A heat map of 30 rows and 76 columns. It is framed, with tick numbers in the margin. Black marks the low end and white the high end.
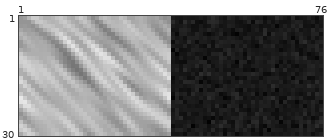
It is made of 1 by 2 panels. Panel 1,1: high, slanting down to the right. Panel 1,2: very low, fine-grained, faint in contrast.
